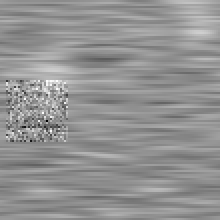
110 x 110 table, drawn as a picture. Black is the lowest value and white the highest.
Bumps: two. Odd patch: rougher, in the middle left. Roughest part: middle left. Grain: streaks across. Histogram: heavy tails on both sides.
